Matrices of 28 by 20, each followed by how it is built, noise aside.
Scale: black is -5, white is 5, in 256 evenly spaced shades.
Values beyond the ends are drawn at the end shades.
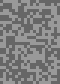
noise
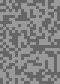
noise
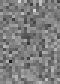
noise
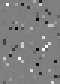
sparse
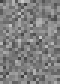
noise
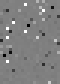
sparse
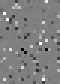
sparse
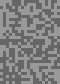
noise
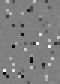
sparse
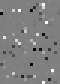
sparse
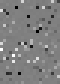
sparse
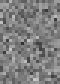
noise
